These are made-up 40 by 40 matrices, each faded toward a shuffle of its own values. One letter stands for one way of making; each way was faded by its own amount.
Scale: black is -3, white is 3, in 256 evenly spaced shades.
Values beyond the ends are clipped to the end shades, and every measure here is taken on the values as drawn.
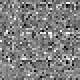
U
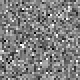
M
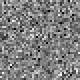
M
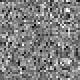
U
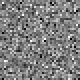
M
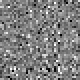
U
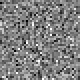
M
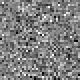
U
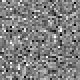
U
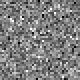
M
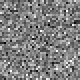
M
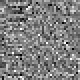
U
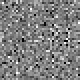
U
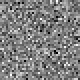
M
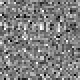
U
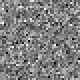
M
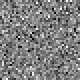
M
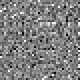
U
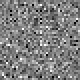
U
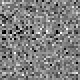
U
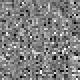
U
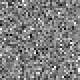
M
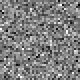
M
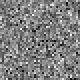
M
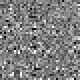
U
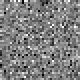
U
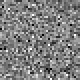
M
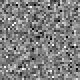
M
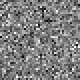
M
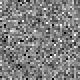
M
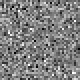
M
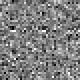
U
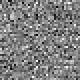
U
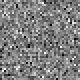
M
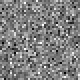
M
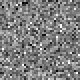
M
